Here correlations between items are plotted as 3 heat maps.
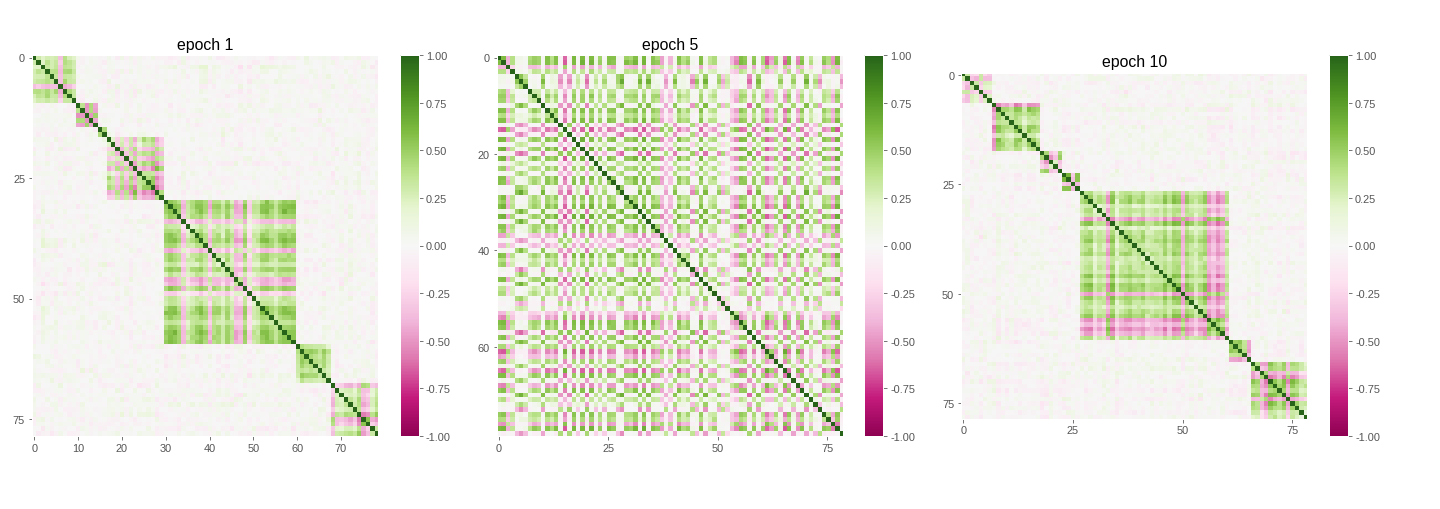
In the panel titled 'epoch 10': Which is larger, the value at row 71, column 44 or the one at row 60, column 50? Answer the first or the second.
the first
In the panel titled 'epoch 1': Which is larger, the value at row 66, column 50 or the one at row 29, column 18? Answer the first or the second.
the first
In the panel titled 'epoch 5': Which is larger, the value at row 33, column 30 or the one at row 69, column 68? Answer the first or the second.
the first
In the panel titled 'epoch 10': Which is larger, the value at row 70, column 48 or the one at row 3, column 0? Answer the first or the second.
the first
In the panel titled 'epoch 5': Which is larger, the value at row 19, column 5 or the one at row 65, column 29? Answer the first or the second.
the first
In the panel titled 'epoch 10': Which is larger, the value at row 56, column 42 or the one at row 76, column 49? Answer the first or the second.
the second
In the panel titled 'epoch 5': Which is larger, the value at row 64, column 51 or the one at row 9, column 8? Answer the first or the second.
the second
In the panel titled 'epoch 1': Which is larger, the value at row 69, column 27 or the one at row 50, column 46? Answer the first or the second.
the first
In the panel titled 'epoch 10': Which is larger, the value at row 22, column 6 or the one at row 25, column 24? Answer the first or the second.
the first
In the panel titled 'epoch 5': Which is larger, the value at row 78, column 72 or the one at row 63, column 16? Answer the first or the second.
the second
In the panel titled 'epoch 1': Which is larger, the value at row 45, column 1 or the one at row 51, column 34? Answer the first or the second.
the first
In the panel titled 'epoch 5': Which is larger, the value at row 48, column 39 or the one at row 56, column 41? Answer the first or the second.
the second
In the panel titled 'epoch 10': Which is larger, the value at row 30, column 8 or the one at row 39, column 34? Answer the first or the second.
the second
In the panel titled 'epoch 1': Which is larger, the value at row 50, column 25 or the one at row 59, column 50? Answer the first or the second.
the second
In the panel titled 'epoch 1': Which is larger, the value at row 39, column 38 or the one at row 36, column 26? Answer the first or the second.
the first
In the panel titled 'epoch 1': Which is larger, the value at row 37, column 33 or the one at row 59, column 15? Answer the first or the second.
the first
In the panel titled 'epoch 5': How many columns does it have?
79
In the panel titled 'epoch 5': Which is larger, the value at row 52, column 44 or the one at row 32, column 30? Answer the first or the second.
the second
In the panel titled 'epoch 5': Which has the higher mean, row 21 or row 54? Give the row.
21
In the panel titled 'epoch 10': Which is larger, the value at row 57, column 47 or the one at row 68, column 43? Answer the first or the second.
the second
